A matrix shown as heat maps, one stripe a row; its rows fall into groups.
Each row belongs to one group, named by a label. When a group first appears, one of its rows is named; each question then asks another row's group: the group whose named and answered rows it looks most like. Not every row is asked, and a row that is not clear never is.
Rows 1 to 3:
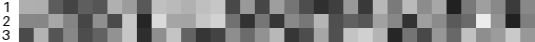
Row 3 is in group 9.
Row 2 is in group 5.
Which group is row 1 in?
5
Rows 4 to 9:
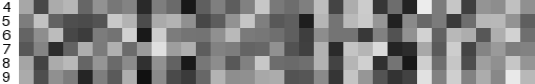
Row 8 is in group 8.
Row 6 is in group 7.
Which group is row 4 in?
8
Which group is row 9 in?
8
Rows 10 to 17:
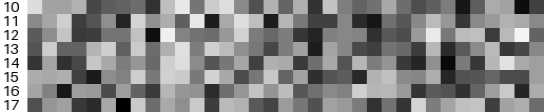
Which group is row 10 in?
5
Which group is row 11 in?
7
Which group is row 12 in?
7
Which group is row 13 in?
5
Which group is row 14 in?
9
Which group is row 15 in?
5
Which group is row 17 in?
7
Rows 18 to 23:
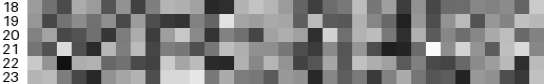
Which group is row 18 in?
9
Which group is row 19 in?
8
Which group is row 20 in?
9
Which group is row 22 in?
9
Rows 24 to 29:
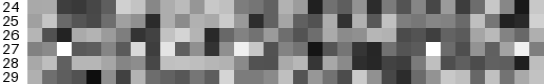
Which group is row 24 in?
5
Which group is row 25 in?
5
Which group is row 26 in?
9
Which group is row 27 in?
7
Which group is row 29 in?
8
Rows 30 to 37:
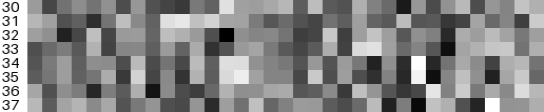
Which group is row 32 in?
9
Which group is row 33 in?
9
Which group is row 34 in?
7
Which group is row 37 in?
8
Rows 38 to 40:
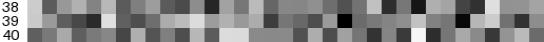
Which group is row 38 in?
8
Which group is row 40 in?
7
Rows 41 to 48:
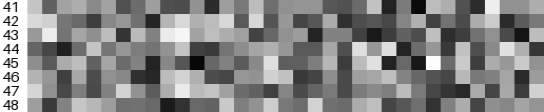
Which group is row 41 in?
8
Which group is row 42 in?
5
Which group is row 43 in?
5
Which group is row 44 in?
9
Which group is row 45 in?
8
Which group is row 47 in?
5
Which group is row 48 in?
8
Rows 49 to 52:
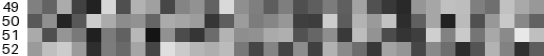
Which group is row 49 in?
7
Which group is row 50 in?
9
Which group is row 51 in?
8
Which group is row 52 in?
5
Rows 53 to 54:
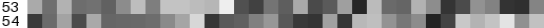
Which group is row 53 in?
5
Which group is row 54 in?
9
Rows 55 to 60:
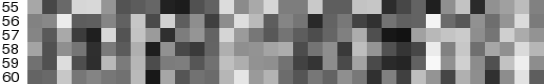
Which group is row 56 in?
7
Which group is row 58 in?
8
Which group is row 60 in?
7
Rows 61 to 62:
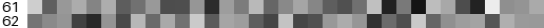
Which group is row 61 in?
8
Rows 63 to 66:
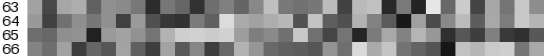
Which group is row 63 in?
8
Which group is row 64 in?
8
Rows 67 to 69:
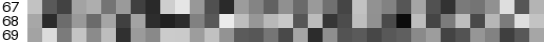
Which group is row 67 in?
9
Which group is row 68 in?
8
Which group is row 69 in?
5
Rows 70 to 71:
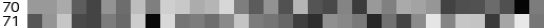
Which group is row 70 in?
5
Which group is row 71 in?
7
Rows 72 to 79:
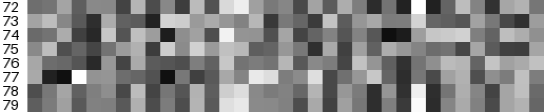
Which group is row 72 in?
7
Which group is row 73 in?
5
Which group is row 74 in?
7
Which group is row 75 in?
5
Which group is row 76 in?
8
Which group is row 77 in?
8
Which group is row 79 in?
7
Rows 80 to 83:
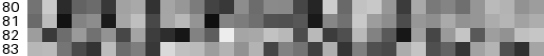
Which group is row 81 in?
9
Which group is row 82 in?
8
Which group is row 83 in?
5
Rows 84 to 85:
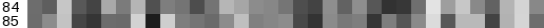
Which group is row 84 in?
7
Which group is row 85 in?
7
